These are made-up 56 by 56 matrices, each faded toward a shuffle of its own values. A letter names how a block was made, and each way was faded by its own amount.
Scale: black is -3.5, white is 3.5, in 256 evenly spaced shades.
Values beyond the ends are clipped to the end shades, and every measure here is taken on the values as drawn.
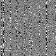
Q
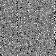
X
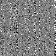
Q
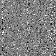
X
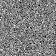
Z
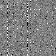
Q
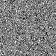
Z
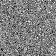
Z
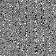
X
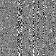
Q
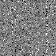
X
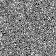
Z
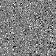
X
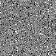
X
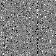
X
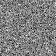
Z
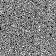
Z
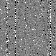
Q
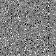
X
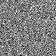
Z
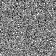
Z
